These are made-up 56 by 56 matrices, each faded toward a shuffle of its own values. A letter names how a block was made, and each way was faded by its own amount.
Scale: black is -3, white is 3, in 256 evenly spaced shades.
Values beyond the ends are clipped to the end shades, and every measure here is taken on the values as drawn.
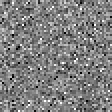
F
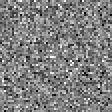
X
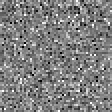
F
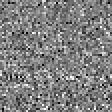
X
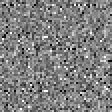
X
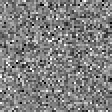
X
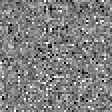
F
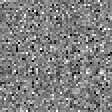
F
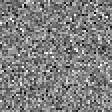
X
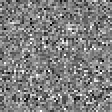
X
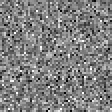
X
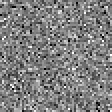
X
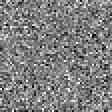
X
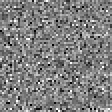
X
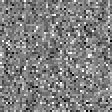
F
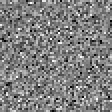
X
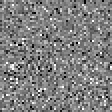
F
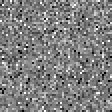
F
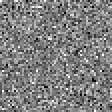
X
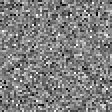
X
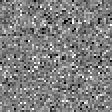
F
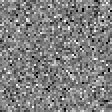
F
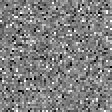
F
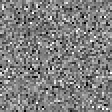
X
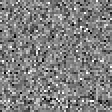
X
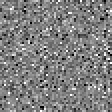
F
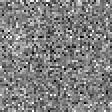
X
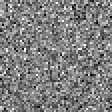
X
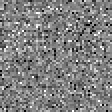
F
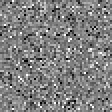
F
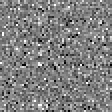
F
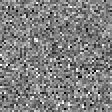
X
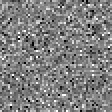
F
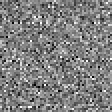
X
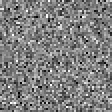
X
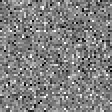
F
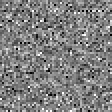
X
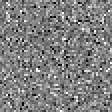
F
